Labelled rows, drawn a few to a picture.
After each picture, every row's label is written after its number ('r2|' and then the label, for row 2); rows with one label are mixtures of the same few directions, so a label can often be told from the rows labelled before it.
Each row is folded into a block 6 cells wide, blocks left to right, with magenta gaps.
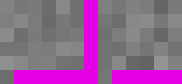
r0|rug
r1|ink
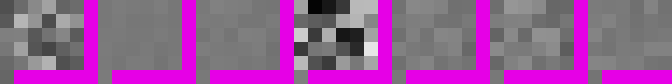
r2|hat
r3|ink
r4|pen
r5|pen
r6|pen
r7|pen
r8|rug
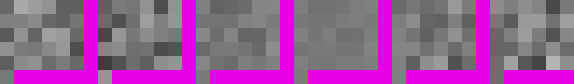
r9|pen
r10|rug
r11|pen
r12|pen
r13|ink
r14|ink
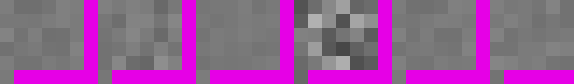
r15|pen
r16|ink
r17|rug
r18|hat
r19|pen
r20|rug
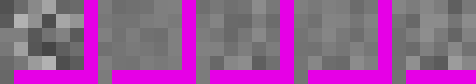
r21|hat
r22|pen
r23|ink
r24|ink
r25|ink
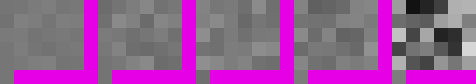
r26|hat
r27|hat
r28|rug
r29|pen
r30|pen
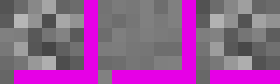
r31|hat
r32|rug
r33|hat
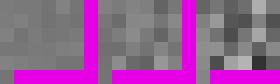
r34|rug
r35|ink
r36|ink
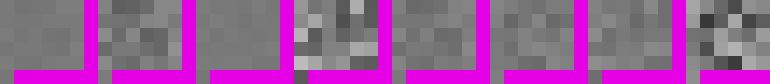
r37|pen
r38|pen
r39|rug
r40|rug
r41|pen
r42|hat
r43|rug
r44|hat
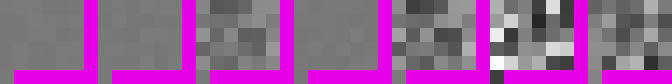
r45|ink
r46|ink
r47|pen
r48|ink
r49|pen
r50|rug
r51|ink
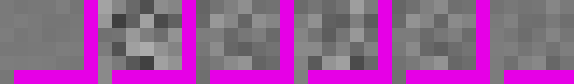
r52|rug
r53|hat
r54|hat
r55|ink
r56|hat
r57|ink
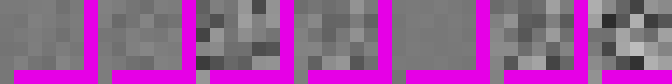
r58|ink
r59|hat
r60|rug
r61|ink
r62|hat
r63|ink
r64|hat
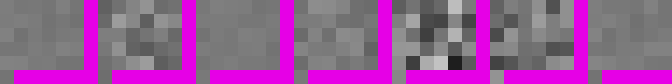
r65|rug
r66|hat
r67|pen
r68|pen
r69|ink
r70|rug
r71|rug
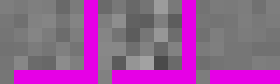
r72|ink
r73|ink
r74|rug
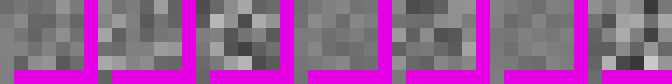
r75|ink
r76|rug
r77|hat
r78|hat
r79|pen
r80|hat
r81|ink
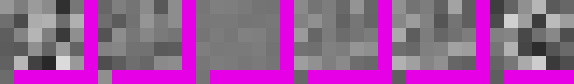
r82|ink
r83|rug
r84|pen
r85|rug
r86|rug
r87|hat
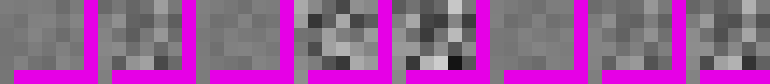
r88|ink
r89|ink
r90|hat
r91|hat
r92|ink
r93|hat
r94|ink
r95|ink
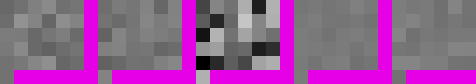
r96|hat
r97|rug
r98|rug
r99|ink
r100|rug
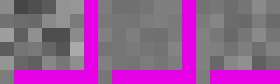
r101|pen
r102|pen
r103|ink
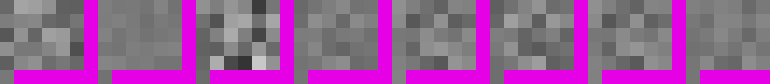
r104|pen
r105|rug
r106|ink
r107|hat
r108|hat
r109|hat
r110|hat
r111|ink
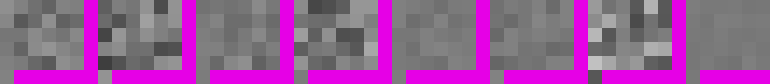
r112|hat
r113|rug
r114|ink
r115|pen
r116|hat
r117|rug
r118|rug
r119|ink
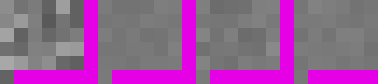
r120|rug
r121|pen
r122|pen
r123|pen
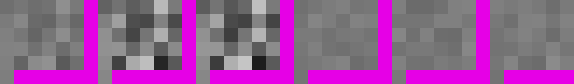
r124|ink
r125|ink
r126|ink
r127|hat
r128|pen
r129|ink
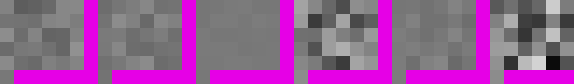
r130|pen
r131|hat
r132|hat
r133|hat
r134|ink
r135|ink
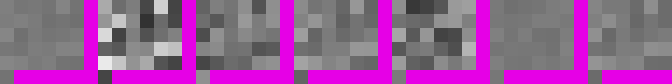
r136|rug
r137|rug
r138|rug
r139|rug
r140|pen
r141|pen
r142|rug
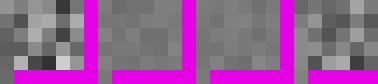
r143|ink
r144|pen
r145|ink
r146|ink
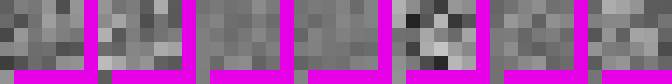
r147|rug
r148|rug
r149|ink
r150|rug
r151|hat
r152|hat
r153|pen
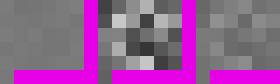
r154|pen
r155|hat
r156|hat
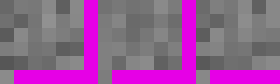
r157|rug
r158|ink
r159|rug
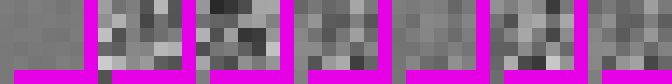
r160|ink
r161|rug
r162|pen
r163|ink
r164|ink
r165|ink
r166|ink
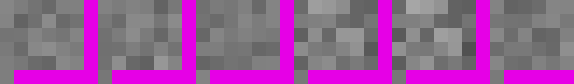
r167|hat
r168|ink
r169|rug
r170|pen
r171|pen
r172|pen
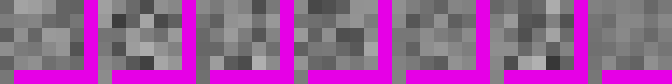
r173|pen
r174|hat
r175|ink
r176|pen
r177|hat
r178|ink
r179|ink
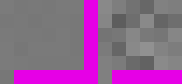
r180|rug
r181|hat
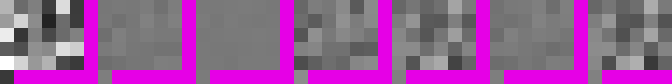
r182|rug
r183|rug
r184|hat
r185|rug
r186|ink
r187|rug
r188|ink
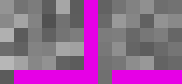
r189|rug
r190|hat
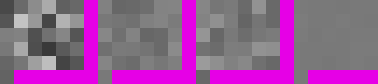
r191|hat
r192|pen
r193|rug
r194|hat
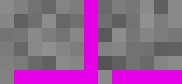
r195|hat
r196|rug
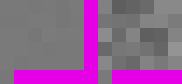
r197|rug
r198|pen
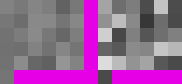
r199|ink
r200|rug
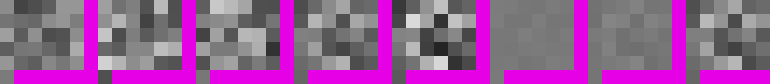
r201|pen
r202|rug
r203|pen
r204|hat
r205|hat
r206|hat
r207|hat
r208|hat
